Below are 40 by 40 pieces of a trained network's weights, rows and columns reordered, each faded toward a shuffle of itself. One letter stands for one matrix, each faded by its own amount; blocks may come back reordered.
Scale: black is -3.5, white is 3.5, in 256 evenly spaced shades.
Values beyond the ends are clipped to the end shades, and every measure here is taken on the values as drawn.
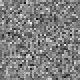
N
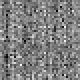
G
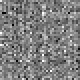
G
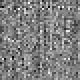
G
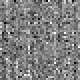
G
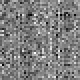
G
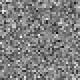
N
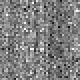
G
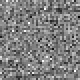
N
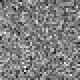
N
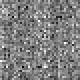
G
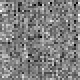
G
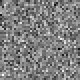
N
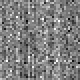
G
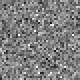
N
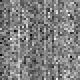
G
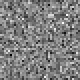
N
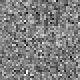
N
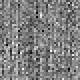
G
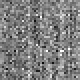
G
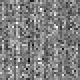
G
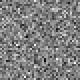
N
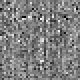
G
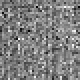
G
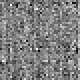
G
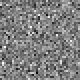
N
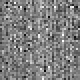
G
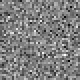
N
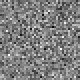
N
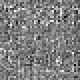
G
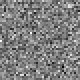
N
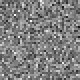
N
